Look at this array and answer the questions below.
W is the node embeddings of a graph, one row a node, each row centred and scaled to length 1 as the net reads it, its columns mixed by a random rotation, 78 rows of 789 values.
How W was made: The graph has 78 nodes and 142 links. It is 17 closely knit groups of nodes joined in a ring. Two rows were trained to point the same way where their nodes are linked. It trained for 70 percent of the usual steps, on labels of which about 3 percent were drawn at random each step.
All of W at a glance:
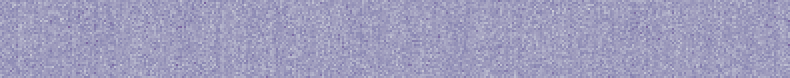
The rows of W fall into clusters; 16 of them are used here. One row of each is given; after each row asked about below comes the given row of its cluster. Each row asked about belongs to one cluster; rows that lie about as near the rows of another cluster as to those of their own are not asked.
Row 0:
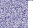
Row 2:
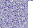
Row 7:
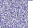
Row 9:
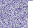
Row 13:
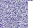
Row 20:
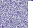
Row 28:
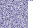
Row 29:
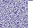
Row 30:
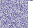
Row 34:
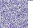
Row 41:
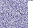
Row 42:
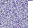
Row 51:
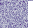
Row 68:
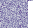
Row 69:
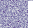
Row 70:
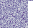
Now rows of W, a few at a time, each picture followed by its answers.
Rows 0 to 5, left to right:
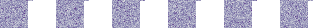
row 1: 9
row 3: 13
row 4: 20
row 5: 41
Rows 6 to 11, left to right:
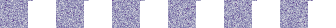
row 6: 2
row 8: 51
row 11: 69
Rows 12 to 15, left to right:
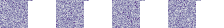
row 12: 7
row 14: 41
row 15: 69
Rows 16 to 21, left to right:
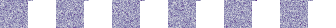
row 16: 70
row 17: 9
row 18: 42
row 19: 42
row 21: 51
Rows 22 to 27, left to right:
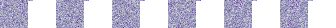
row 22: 2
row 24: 30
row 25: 34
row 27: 69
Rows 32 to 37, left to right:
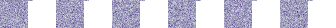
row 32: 7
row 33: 29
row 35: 42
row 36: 69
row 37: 34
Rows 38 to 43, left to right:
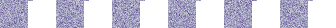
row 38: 68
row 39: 30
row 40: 34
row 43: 30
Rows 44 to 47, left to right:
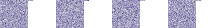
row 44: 41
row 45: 20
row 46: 0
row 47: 41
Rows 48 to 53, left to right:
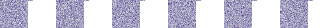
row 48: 51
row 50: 70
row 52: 34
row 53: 0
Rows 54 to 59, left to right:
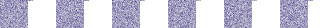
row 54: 70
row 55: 68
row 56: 51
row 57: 69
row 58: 28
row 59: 30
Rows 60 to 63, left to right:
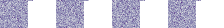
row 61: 7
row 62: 70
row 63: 30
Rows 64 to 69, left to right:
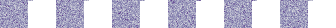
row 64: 28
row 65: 28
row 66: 13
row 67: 29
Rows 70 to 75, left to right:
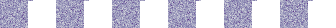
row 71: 0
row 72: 9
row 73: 68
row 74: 70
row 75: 2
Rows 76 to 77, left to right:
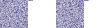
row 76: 29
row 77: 42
